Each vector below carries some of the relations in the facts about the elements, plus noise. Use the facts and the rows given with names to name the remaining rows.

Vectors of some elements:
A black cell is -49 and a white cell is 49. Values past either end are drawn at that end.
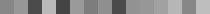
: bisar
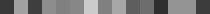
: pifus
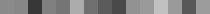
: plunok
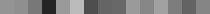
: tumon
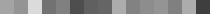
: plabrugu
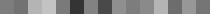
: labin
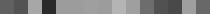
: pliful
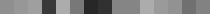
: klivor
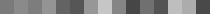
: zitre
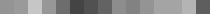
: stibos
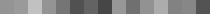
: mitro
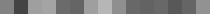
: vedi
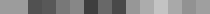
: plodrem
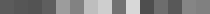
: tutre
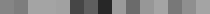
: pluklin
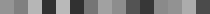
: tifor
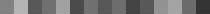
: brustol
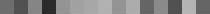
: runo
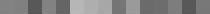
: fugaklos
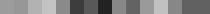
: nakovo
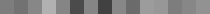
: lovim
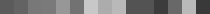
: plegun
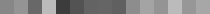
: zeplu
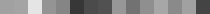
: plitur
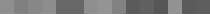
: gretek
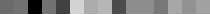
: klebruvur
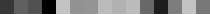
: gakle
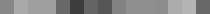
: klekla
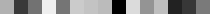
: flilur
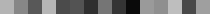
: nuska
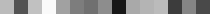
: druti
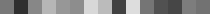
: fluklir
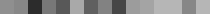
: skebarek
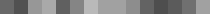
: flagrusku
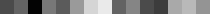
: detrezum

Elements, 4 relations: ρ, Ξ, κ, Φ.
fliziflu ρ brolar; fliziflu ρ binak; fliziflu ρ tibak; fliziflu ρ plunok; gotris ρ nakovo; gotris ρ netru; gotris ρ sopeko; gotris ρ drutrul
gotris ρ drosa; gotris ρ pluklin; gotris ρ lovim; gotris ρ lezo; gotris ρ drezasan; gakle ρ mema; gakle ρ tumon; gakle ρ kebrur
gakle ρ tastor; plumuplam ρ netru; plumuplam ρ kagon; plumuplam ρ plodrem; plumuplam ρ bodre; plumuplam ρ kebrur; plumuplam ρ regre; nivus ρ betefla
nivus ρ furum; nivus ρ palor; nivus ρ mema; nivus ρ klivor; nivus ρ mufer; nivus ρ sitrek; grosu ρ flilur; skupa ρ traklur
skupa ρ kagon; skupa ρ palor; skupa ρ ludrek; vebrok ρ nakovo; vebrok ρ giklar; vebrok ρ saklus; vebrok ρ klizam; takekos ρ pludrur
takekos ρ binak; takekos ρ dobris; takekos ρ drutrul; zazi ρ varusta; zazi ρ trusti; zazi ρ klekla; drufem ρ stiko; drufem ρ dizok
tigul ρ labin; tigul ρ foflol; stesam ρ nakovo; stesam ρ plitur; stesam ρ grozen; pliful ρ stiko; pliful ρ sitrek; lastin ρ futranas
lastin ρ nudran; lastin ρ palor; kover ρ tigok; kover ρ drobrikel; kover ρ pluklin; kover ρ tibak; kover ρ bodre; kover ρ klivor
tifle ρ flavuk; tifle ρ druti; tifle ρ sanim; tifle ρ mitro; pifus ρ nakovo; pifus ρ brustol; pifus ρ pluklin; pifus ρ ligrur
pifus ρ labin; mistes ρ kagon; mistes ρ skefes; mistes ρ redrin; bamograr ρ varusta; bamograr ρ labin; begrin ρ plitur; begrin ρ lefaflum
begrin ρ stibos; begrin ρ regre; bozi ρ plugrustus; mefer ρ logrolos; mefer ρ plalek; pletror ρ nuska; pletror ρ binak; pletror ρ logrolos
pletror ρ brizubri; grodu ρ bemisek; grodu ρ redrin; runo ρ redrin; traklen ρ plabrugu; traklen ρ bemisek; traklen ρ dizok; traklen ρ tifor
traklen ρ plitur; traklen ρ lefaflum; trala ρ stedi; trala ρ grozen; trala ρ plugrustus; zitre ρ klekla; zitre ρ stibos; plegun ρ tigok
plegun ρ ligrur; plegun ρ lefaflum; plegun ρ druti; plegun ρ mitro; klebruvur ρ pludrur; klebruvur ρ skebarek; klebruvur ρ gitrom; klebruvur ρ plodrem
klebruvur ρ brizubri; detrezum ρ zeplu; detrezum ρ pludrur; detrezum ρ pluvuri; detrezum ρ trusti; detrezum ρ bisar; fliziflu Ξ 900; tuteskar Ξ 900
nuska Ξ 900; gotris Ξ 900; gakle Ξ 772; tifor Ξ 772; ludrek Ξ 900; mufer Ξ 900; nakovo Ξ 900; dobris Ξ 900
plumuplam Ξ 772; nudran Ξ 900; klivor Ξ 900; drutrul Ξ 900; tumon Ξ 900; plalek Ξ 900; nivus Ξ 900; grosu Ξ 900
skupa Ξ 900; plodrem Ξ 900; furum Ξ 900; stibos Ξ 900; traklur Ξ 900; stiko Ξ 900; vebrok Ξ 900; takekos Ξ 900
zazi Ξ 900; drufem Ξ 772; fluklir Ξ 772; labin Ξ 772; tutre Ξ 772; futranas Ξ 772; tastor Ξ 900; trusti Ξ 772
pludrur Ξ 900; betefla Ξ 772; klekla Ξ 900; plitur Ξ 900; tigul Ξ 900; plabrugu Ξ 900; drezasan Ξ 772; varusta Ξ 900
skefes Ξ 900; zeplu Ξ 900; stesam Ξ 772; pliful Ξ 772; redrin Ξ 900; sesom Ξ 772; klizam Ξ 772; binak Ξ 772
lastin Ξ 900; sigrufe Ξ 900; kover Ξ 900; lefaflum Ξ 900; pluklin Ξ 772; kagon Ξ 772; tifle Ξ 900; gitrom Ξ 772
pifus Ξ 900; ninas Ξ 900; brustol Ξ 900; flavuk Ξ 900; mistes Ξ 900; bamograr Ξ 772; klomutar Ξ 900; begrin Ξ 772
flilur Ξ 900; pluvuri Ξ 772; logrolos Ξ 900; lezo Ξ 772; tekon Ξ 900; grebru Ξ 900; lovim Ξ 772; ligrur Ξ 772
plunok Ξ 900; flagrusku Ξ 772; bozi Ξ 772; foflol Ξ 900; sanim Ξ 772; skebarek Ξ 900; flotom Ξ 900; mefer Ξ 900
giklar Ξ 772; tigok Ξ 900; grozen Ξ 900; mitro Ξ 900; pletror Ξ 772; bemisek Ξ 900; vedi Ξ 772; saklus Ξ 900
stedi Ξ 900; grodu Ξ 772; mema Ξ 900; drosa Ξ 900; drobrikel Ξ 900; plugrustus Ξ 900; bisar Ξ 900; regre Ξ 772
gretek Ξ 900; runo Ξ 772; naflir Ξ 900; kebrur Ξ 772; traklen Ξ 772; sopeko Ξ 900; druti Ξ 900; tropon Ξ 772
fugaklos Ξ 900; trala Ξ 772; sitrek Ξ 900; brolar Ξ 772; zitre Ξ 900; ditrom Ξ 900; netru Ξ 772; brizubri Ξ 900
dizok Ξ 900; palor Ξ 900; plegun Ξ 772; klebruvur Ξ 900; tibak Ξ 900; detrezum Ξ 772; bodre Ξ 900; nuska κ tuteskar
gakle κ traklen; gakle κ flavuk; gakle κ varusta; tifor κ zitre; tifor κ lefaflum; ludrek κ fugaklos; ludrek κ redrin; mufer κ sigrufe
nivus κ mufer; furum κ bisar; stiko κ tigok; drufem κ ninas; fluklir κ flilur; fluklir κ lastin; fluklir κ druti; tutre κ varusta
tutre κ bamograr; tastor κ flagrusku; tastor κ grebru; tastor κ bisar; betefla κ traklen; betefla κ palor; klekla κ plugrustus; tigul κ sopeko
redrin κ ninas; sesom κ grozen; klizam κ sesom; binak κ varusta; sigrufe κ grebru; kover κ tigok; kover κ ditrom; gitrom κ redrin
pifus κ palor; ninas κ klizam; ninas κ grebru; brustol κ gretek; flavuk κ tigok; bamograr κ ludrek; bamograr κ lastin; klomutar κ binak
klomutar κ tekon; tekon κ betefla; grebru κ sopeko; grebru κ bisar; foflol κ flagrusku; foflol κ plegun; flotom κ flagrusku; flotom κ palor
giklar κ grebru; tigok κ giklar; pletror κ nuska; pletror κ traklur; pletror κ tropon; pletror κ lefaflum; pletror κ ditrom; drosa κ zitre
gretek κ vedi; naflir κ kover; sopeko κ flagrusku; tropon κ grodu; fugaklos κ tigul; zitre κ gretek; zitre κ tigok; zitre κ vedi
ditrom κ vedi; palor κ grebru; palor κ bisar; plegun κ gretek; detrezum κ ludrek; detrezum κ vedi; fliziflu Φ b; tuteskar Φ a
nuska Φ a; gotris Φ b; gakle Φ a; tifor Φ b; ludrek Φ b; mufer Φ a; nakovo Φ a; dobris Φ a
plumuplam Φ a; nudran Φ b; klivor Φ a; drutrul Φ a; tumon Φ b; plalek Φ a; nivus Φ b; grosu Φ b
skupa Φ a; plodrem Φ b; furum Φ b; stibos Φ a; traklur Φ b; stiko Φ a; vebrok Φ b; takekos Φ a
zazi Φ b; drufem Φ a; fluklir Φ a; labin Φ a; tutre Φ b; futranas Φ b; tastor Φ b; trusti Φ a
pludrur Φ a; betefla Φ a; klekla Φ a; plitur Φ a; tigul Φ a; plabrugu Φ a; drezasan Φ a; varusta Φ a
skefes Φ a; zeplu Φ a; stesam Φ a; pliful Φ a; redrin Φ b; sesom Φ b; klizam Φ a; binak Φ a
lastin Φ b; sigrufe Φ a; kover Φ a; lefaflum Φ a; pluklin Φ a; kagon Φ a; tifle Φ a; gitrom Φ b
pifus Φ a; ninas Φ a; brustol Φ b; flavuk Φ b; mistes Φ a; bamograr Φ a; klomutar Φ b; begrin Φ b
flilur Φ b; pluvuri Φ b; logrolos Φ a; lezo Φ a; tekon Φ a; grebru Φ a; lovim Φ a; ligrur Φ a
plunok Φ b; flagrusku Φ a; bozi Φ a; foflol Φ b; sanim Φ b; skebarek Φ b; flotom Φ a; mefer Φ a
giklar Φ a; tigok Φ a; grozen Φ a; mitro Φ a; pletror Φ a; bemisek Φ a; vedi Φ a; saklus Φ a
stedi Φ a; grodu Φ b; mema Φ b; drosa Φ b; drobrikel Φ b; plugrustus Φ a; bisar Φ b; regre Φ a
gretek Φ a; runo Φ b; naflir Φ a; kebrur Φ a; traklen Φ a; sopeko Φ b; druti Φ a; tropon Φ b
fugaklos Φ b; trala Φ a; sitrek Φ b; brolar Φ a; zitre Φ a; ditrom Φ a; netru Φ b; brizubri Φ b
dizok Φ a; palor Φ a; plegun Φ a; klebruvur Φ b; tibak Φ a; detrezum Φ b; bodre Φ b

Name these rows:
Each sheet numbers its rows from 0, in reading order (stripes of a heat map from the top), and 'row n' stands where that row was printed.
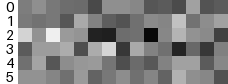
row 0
naflir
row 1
netru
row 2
lefaflum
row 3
sigrufe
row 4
sopeko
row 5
flavuk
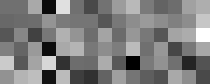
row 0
betefla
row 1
brolar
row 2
gitrom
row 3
futranas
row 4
tuteskar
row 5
stiko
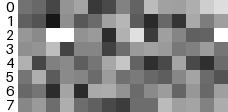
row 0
binak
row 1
pletror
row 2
grozen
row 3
skefes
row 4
tropon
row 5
foflol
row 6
mefer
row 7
drutrul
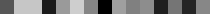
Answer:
mufer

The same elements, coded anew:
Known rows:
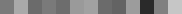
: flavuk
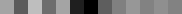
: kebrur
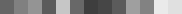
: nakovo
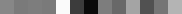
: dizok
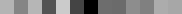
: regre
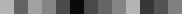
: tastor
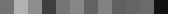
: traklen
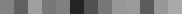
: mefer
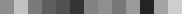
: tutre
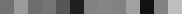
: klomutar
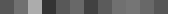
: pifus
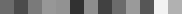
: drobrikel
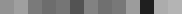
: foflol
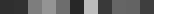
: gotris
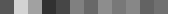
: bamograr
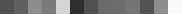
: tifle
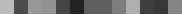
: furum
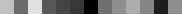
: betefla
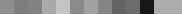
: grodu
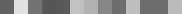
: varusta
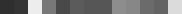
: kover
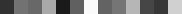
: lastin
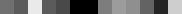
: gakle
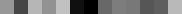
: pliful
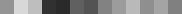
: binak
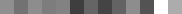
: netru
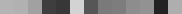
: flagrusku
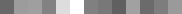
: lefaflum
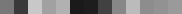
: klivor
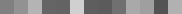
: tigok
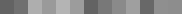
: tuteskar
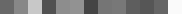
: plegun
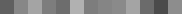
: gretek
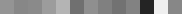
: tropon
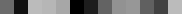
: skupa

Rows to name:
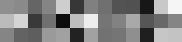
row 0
begrin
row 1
bisar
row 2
grosu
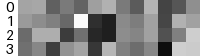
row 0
redrin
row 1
klekla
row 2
fluklir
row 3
zazi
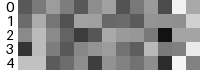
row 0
drosa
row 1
grozen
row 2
detrezum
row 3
druti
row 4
pluvuri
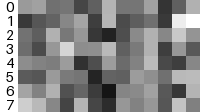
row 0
fugaklos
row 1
vebrok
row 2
tibak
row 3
traklur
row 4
ludrek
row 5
takekos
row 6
flotom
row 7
trusti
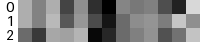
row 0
drufem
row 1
brolar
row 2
mistes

